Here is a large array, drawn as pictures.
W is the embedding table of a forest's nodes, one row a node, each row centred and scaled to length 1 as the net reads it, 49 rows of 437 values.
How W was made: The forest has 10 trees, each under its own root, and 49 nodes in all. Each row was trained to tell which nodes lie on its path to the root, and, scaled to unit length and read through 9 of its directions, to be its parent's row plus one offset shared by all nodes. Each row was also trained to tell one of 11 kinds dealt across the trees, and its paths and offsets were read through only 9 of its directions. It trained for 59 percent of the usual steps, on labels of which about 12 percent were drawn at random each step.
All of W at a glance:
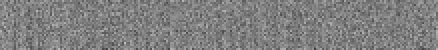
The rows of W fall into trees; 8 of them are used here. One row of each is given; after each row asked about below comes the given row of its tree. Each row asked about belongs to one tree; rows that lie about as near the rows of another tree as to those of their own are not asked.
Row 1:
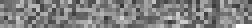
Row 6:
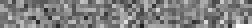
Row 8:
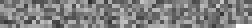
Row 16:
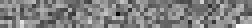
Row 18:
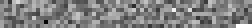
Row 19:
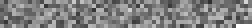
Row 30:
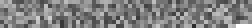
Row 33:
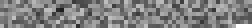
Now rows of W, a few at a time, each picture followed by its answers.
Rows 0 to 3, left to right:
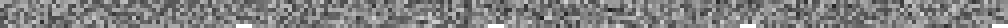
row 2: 16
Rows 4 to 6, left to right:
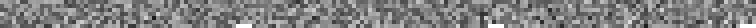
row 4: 33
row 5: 6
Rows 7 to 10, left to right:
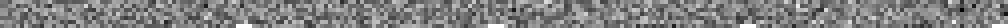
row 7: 18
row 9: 18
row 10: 18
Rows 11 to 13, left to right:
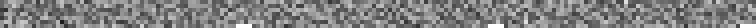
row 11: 16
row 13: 8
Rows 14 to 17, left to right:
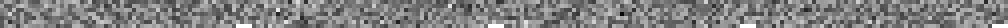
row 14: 8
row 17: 6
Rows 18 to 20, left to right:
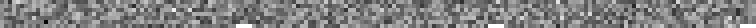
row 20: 8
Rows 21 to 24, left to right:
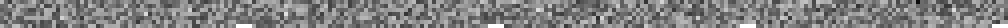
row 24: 1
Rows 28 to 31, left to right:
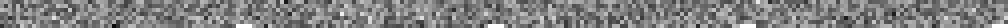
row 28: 6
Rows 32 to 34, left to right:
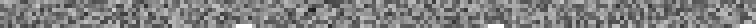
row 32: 33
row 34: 30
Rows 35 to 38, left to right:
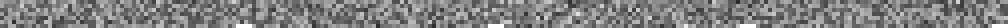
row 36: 19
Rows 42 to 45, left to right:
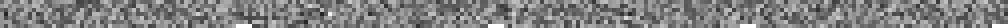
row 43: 16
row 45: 6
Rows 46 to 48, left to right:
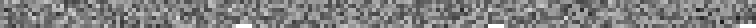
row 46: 18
